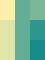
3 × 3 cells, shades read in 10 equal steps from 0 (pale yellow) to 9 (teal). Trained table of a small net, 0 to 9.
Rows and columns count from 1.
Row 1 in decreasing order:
6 5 0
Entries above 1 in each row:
2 2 2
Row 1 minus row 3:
-1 0 -4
